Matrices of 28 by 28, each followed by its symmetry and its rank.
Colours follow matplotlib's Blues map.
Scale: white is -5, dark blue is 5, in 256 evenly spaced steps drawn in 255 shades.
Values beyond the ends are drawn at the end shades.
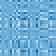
antisymmetric, rank two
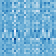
neither, rank three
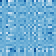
neither, rank three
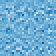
neither, rank five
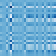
neither, rank one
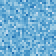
antisymmetric, full rank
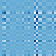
neither, rank one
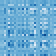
antisymmetric, rank two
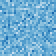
antisymmetric, full rank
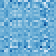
neither, rank three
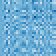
neither, rank three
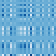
neither, rank one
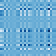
neither, rank one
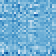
neither, rank five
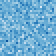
antisymmetric, full rank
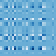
neither, rank one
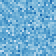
antisymmetric, full rank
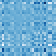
antisymmetric, rank two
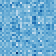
neither, rank five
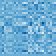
neither, rank three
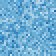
antisymmetric, full rank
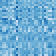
neither, rank three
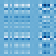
neither, rank one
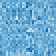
neither, rank five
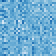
neither, rank five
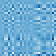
antisymmetric, rank two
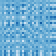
antisymmetric, rank two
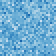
antisymmetric, full rank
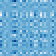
antisymmetric, rank two
